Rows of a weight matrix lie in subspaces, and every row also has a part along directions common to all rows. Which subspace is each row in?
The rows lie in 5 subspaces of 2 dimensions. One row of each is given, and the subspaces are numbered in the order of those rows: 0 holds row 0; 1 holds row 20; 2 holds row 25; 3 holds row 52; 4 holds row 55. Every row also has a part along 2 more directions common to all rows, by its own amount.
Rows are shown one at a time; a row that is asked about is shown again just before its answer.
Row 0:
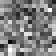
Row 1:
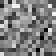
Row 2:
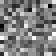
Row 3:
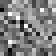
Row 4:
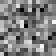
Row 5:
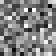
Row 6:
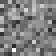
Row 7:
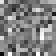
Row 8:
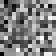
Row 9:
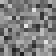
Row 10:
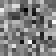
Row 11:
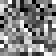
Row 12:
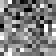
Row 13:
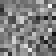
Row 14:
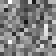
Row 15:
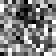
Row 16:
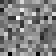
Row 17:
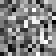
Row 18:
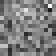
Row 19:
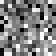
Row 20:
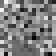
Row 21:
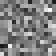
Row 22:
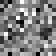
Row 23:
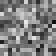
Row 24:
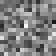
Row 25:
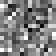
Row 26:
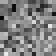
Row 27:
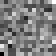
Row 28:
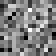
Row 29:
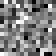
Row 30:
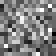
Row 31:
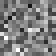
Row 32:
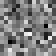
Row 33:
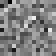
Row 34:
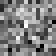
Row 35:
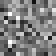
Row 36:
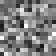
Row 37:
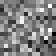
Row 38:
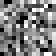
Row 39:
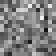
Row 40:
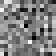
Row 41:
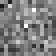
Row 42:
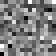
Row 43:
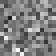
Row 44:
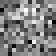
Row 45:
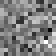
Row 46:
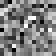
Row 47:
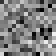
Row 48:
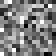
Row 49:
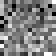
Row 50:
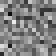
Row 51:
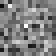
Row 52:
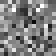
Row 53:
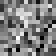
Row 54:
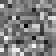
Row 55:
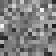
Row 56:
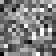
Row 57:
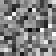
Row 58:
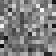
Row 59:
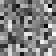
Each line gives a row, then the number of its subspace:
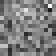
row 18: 0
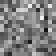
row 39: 2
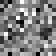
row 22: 1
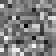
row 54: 2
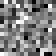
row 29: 3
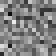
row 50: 0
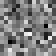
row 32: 0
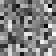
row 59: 0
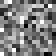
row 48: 3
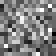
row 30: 1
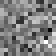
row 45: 1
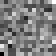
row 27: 0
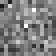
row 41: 2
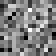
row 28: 2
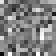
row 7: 1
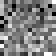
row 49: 4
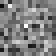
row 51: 2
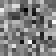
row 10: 3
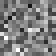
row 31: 2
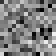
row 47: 1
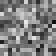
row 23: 4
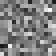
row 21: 0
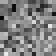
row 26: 3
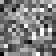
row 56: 1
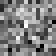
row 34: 4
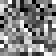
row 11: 4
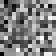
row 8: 2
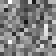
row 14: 0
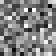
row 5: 2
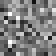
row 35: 0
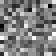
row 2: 4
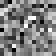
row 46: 3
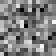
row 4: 4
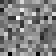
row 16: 1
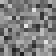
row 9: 2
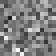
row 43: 2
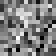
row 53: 4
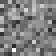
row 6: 3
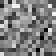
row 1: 3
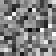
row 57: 2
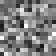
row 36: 4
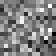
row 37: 1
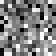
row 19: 2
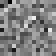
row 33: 3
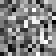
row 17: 1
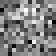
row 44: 3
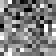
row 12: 4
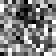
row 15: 3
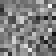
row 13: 1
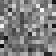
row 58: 4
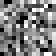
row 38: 3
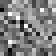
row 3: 0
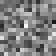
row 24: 4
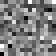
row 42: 0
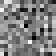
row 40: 1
